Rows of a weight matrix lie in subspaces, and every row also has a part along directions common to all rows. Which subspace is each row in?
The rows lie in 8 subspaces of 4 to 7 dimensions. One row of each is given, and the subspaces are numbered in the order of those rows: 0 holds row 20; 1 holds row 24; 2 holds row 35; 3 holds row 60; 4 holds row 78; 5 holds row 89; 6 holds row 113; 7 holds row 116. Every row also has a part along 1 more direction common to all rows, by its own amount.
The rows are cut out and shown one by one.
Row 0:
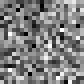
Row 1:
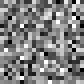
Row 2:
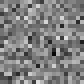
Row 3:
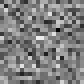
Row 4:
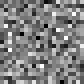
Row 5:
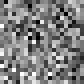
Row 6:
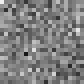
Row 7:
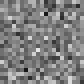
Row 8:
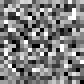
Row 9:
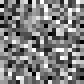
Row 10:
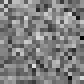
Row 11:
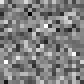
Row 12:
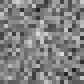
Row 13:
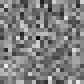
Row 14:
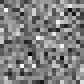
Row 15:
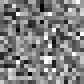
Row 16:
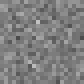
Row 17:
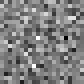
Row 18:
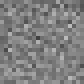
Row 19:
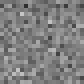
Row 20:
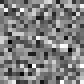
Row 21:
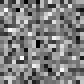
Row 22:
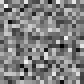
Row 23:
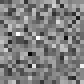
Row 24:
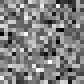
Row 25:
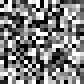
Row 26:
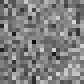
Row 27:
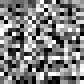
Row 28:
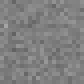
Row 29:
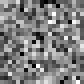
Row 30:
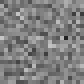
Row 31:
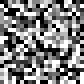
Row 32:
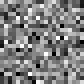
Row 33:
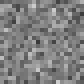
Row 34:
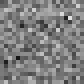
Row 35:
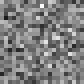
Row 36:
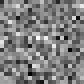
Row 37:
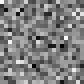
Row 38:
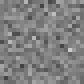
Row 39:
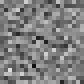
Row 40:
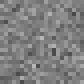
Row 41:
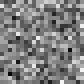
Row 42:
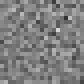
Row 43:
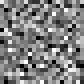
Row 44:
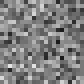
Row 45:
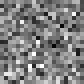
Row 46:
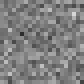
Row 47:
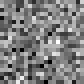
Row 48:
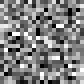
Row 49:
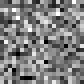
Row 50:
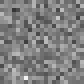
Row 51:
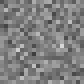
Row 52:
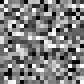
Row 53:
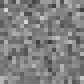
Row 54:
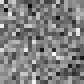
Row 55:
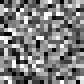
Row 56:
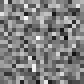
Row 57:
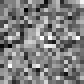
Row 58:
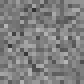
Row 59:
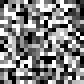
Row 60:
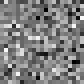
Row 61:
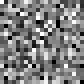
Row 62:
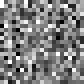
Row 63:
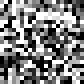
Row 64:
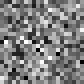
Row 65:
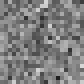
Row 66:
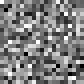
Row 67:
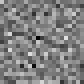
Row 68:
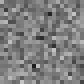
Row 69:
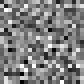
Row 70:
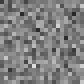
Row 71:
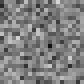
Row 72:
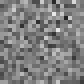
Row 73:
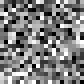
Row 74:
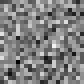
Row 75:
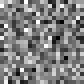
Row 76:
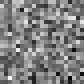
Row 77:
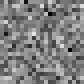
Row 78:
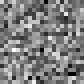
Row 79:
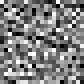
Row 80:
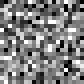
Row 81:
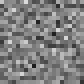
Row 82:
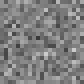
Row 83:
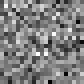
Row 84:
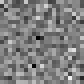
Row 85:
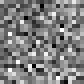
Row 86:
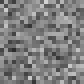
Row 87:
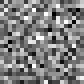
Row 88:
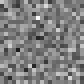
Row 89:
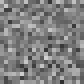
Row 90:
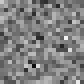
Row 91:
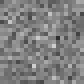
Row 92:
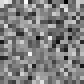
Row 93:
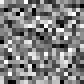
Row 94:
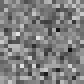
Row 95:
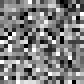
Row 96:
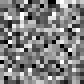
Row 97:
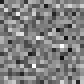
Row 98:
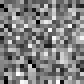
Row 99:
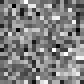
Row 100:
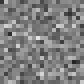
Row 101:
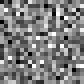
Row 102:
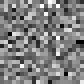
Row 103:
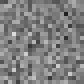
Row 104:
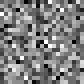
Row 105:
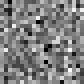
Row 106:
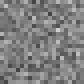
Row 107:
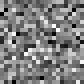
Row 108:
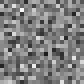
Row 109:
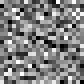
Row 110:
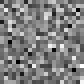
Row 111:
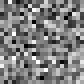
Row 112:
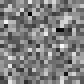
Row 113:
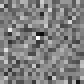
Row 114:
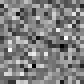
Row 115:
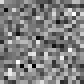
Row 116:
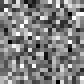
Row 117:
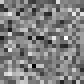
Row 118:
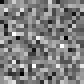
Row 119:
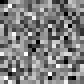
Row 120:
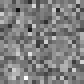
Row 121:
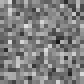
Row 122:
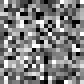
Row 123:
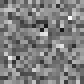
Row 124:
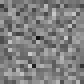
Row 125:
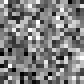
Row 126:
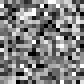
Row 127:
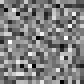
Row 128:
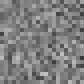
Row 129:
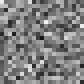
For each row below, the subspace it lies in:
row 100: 3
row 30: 2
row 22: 5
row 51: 3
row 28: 4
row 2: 2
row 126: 2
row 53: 7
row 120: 7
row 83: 2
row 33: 7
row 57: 0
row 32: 2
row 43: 5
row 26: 4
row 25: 6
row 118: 4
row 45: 1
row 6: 4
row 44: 1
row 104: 7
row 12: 0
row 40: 2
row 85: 1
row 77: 2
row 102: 2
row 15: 1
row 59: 1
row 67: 3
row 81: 6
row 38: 2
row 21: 7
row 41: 3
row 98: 5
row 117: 7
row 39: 7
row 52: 3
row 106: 1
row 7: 7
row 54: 4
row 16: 5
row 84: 0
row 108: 0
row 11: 6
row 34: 6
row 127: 3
